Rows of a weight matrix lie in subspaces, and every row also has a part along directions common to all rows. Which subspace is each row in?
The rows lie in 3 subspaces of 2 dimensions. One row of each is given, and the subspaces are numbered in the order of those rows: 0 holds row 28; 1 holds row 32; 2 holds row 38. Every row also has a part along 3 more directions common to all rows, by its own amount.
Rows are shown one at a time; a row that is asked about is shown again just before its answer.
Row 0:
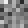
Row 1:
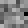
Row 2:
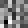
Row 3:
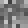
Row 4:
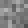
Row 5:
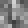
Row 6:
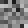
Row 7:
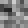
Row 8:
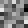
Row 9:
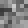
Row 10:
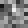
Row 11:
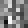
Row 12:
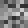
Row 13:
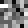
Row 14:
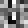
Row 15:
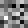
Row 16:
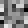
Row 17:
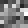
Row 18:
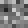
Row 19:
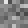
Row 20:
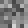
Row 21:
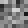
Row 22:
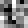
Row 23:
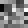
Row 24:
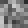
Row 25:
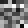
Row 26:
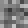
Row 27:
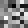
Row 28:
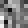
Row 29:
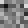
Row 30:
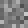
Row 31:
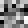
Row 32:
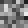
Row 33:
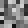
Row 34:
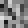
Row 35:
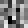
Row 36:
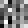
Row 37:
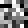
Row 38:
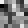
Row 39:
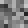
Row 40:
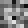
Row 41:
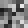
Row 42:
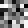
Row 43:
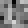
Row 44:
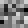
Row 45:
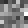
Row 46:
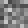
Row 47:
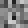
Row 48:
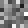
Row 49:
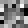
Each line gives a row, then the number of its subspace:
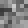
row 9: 2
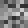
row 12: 2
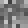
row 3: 0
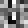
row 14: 0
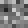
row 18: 1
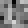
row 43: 0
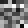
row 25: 2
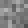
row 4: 2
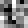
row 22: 0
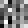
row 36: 0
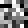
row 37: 2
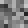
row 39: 2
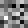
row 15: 2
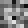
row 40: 0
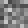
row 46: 0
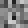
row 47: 0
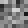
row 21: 1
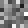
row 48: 1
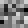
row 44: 1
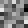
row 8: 1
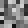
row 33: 1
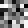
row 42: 2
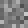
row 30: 1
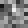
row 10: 1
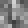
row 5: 0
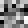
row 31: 1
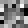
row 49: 1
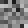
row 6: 2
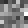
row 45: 1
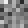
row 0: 2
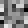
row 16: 1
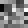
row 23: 1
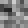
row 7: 0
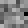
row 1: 1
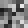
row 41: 2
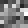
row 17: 1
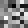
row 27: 2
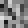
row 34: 0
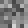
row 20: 2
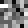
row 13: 2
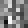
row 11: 0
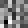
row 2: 0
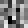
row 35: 0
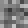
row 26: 0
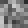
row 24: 0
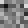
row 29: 2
